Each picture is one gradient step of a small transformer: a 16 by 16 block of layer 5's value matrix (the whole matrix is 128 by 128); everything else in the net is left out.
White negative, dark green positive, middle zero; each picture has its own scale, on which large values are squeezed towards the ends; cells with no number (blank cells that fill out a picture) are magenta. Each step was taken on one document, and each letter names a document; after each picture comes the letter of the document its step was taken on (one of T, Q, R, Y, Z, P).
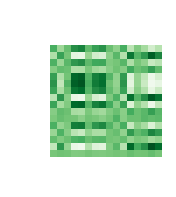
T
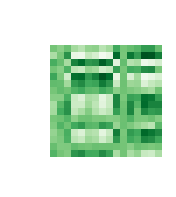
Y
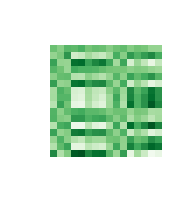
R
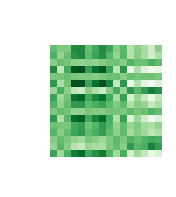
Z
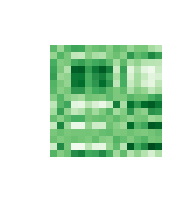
R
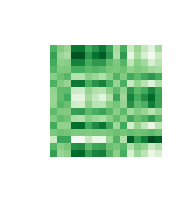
R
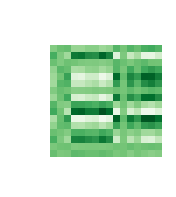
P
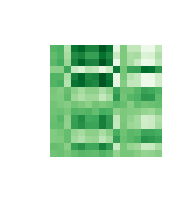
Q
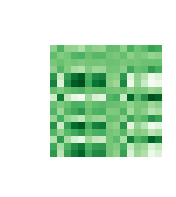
T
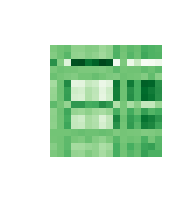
P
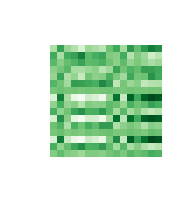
T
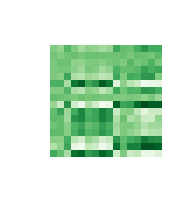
R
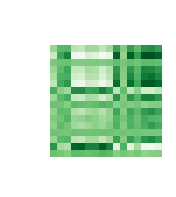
Y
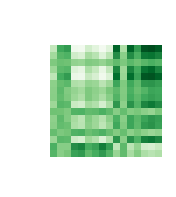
Y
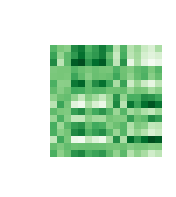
R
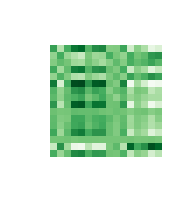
Z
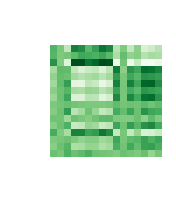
P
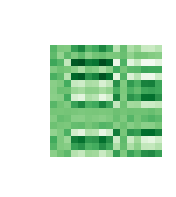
Q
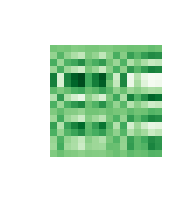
T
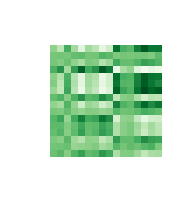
Q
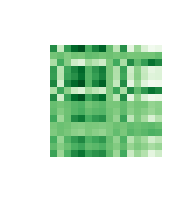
Z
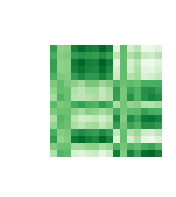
P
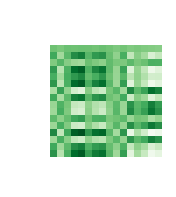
Z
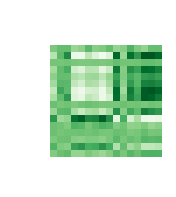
Y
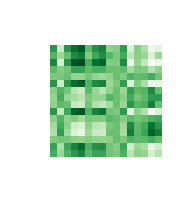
T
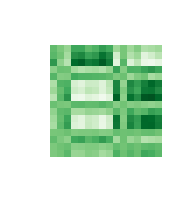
P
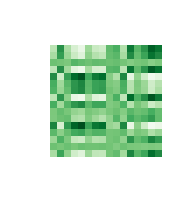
T
